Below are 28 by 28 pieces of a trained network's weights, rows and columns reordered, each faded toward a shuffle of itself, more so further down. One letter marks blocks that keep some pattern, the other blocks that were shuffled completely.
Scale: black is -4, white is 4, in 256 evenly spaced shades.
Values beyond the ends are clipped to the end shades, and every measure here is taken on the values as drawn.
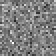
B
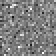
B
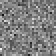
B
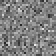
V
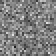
B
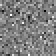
B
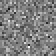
B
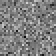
B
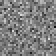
B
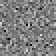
V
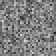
B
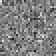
B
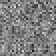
V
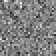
B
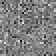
V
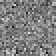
V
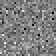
B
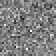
B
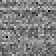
V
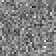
B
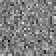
V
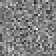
V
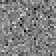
B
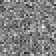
V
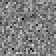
B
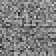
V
